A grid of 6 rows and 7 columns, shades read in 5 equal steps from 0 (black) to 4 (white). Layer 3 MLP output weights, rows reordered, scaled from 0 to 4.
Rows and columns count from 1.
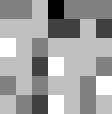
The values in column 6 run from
2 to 3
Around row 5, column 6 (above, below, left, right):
3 2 3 4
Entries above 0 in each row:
6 7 7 7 7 7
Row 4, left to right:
3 3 1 4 3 3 2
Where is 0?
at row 1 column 4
